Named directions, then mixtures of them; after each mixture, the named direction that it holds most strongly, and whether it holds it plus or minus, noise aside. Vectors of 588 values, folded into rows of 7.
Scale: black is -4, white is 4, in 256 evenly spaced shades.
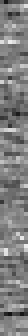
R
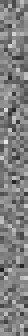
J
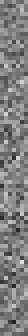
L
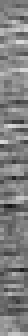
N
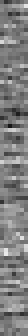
R, plus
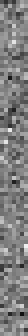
J, plus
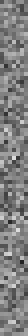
L, minus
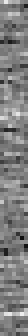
R, minus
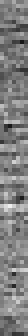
N, minus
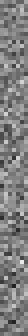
L, plus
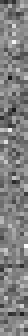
J, plus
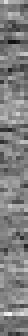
R, minus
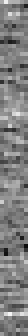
R, minus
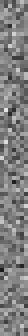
J, plus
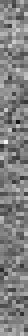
J, plus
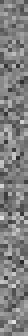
L, minus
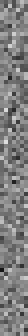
J, plus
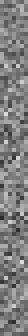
L, plus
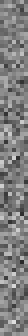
L, minus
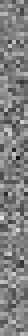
L, minus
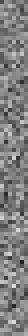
L, minus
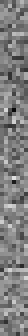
J, plus
